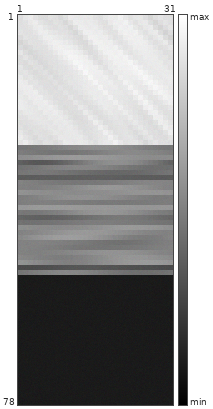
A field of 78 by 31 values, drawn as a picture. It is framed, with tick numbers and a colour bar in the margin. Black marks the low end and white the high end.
The table splits into 3 rows of 1 panel. Panel 1,1: very high, slanting down to the right, faint in contrast. Panel 2,1: middling, streaked across. Panel 3,1: very low, flat.
